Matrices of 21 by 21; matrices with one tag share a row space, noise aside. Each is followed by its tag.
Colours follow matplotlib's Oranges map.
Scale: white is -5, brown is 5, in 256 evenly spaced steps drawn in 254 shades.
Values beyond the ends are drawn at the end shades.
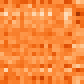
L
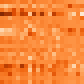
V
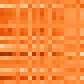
V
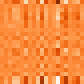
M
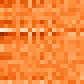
V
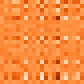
M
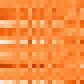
V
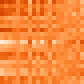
V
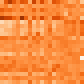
V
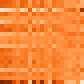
V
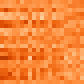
V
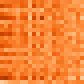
V
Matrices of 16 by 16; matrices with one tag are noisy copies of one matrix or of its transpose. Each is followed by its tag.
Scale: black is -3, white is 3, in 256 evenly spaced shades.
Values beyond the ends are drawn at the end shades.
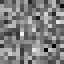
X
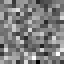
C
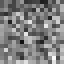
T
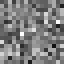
X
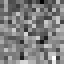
T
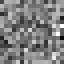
C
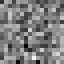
C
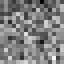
T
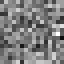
C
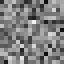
X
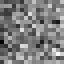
T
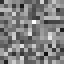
X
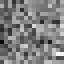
T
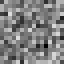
C
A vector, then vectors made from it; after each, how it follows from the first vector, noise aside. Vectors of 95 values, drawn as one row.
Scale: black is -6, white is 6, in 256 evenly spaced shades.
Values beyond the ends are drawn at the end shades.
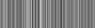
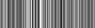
scaled up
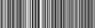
scaled up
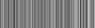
wrapped around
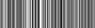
scaled up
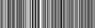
scaled up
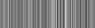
wrapped around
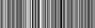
scaled up
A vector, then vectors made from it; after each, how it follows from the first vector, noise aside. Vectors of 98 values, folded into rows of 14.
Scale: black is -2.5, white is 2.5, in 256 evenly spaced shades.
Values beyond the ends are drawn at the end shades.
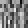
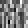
negated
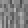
shrunk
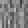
shrunk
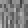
shrunk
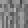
shrunk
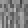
shrunk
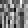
negated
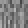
shrunk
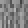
shrunk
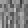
shrunk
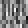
wrapped around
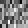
sign-scrambled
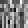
negated
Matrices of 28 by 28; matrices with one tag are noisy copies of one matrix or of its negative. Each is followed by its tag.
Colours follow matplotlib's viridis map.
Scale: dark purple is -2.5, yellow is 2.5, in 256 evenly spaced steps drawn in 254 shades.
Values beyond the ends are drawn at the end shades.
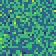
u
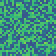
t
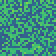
u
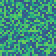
t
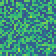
t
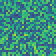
t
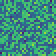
t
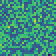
u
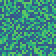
t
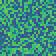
u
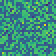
t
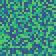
u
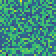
u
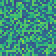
t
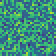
t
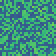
t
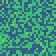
u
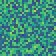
u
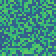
u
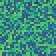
t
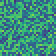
t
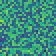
u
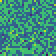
u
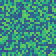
t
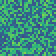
u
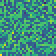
t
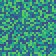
t
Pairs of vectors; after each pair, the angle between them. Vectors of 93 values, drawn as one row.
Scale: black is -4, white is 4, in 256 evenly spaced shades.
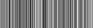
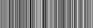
nearly parallel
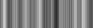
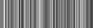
partly aligned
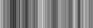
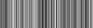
partly opposed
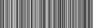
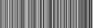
partly aligned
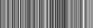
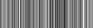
nearly parallel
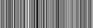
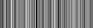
partly aligned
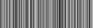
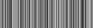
partly opposed
